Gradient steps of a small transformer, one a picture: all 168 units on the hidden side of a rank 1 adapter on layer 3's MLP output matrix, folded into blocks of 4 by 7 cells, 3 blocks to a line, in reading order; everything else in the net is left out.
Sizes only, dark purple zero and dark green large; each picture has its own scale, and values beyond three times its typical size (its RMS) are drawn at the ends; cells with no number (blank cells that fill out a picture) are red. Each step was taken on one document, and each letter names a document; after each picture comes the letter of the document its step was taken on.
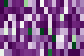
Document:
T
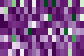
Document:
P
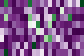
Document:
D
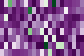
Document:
P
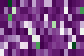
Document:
T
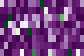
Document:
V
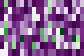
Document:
D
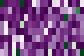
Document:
D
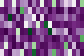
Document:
V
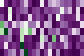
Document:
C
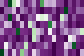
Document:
T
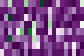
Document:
T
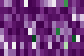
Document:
T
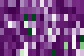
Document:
V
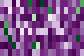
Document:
D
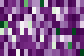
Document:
C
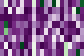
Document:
D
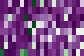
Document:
V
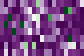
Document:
V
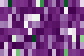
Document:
V
